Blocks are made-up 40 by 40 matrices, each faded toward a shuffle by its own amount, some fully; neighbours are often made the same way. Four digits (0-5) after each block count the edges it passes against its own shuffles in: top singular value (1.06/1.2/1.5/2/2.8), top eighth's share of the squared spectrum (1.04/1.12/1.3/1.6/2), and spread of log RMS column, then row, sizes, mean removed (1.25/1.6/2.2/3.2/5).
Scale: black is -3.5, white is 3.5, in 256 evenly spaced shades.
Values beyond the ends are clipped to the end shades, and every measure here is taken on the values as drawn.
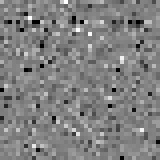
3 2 0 0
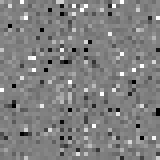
2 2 1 0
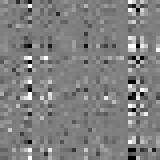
4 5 3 2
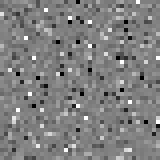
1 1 0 0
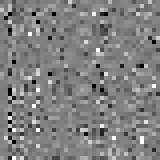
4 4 2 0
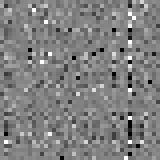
4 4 2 1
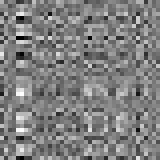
4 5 3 3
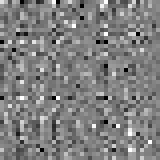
4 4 2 2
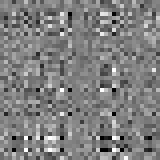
4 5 3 2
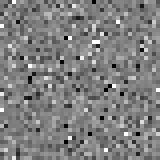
0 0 0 0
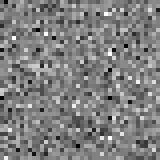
1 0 0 0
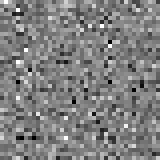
3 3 1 1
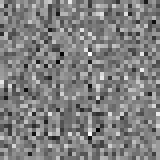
3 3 1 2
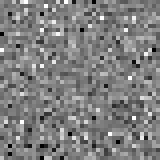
1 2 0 0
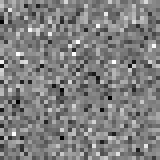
3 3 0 0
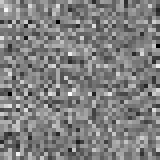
4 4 2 2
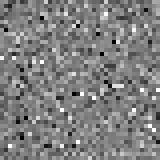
0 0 0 0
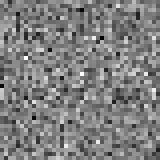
3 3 0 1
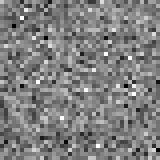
2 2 0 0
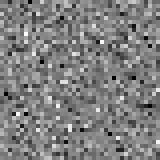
2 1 0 0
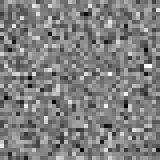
2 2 0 0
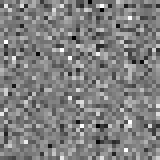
3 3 2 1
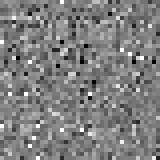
2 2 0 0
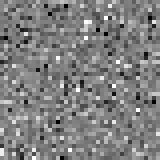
0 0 0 0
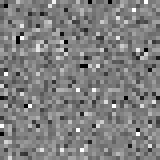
0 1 0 1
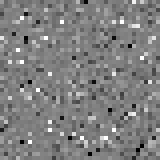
0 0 0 0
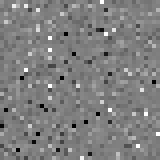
0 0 0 0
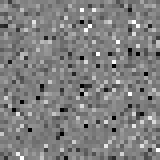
1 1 0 0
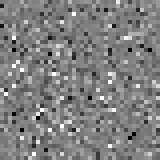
1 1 0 0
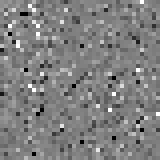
0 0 1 0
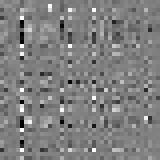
4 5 3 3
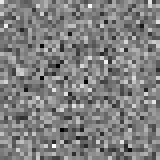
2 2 0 0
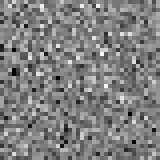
2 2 1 0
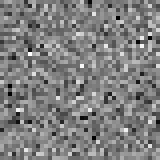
2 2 0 0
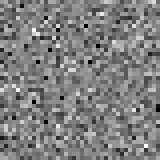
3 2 0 1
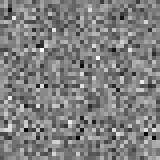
3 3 1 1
